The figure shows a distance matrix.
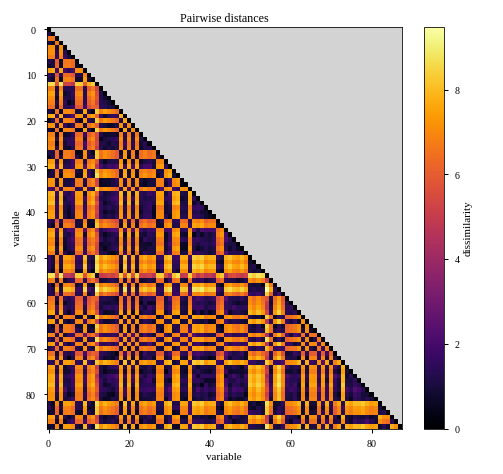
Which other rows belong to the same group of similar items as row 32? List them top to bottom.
0, 1, 3, 7, 8, 10, 11, 18, 20, 22, 27, 28, 31, 35, 42, 43, 50, 51, 52, 53, 56, 57, 58, 63, 65, 66, 68, 70, 73, 82, 83, 84, 87
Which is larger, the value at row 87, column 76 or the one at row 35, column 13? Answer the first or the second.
the first
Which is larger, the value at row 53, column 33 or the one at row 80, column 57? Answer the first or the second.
the second
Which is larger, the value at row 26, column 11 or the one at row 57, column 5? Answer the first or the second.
the second
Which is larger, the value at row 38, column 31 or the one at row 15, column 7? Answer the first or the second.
the first
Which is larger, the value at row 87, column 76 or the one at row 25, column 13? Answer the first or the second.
the first
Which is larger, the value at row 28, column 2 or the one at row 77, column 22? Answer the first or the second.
the second
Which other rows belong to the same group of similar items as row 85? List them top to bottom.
2, 4, 5, 6, 9, 13, 14, 15, 16, 17, 19, 21, 23, 24, 25, 26, 29, 30, 33, 34, 36, 37, 38, 39, 40, 41, 44, 45, 46, 47, 48, 49, 55, 59, 60, 61, 62, 64, 67, 69, 71, 72, 74, 75, 76, 77, 78, 79, 80, 81, 86
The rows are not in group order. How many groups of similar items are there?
3
